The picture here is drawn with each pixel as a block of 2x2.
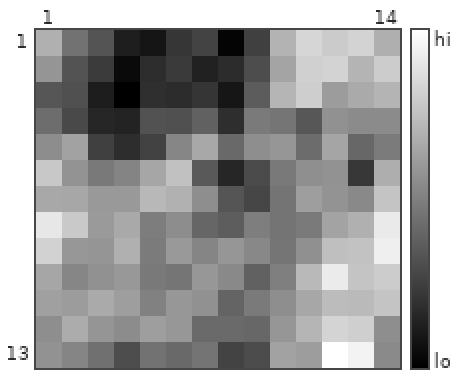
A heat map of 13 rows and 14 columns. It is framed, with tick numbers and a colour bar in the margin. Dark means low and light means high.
Average level on the scale: 50%. Grain: blotchy. Ninth with the highest average: bottom right. Stripes: none.
